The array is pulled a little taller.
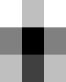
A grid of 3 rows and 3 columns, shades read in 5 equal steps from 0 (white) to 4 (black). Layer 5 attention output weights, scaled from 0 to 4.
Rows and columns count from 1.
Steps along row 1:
up down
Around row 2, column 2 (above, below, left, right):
1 3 2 2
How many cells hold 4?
1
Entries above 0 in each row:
1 3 3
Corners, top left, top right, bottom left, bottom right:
0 0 1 1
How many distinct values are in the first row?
2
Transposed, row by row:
0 2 1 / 1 4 3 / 0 2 1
